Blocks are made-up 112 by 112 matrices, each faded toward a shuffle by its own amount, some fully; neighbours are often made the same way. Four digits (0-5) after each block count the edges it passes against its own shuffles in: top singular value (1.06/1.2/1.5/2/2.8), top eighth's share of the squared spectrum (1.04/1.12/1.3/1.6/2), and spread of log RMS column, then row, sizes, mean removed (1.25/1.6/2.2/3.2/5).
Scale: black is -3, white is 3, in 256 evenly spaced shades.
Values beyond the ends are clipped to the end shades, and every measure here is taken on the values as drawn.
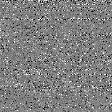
4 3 1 3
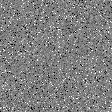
1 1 0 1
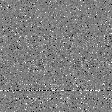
3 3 0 2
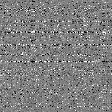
4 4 2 3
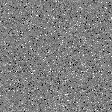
2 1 0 0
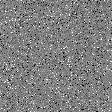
1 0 0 0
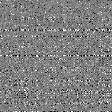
4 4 2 3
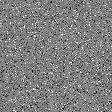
0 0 0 0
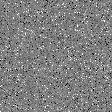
1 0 0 0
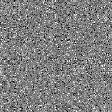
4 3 2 1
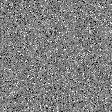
2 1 0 0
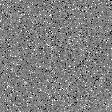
3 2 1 0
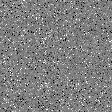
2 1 0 0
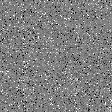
3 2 1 0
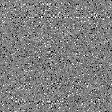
4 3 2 2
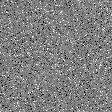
0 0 0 0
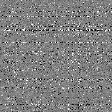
2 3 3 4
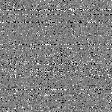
2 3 2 3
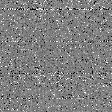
2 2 1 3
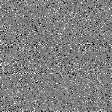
4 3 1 2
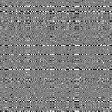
5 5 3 4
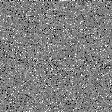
3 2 0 2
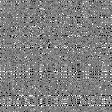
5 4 2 3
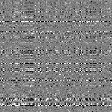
5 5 2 4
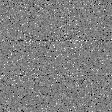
3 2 0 1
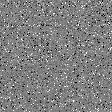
2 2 0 1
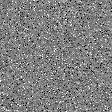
2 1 0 0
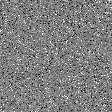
0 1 0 0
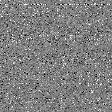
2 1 0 2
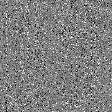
1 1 2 0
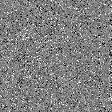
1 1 2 0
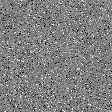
0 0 0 0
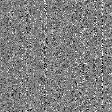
2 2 3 0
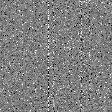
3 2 2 0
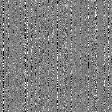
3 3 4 0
